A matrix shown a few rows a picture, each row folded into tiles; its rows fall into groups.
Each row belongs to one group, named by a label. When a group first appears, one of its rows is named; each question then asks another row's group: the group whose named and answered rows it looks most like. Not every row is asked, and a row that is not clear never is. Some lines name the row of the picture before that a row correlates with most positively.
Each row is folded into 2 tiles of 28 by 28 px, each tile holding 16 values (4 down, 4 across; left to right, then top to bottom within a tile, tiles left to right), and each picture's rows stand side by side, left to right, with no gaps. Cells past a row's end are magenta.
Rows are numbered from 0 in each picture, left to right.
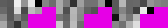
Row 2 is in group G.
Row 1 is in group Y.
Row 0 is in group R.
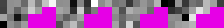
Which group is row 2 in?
Y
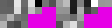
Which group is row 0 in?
R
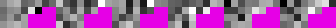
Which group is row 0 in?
G
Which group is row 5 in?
Y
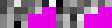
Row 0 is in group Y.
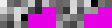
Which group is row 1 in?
R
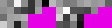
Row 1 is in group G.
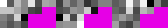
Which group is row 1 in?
G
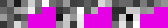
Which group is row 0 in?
Y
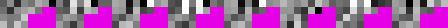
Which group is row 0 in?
Y
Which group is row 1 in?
R
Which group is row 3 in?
R
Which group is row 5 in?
G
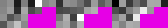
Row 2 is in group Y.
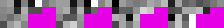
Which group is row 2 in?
Y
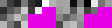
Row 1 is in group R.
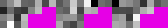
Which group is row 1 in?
R
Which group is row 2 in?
Y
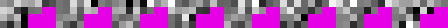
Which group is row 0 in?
G
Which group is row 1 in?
R
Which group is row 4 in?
R
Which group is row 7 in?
G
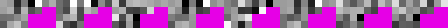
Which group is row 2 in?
G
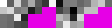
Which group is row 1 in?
Y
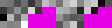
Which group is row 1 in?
G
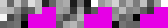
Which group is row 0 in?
G
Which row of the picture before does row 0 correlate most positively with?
1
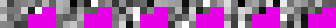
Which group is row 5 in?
G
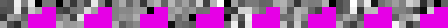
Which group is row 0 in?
R
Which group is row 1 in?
Y
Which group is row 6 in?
R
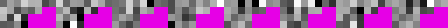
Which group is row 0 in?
G
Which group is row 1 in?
G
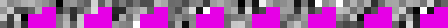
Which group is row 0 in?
G
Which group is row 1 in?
Y
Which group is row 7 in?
G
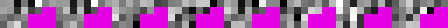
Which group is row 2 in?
G
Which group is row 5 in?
Y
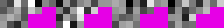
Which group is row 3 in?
Y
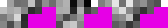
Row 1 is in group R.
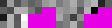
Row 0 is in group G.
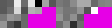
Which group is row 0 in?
R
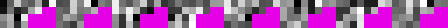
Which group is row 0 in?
Y
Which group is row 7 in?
R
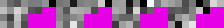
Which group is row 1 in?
Y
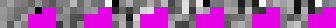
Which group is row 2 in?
Y
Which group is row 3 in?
R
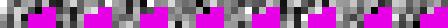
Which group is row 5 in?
Y
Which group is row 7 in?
G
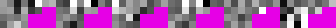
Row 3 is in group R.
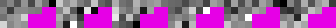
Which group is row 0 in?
Y
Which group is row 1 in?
G
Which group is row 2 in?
G
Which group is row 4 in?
Y
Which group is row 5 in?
Y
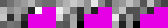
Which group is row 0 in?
G
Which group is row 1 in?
G
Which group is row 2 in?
G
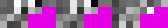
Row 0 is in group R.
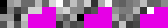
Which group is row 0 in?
Y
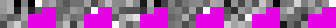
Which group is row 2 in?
Y
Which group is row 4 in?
Y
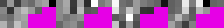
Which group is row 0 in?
Y
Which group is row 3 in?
R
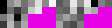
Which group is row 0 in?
Y
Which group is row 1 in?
R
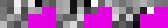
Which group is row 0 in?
R
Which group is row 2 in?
G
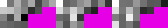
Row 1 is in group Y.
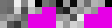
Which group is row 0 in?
R
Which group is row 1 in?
Y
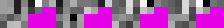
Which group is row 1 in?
Y
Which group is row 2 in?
R
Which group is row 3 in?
R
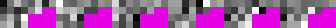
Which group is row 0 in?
Y
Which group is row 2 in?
G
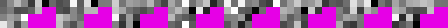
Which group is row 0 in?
Y
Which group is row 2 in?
G
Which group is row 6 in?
R
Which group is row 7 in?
G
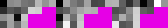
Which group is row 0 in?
Y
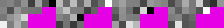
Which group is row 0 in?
Y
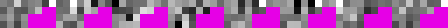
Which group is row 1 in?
R
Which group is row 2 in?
Y
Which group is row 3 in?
G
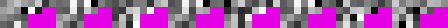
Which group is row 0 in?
G
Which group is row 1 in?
R
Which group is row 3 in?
R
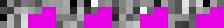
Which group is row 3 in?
R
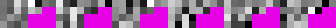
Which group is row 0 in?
R
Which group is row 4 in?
G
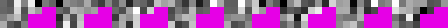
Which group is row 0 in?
R
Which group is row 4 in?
R
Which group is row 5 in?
Y
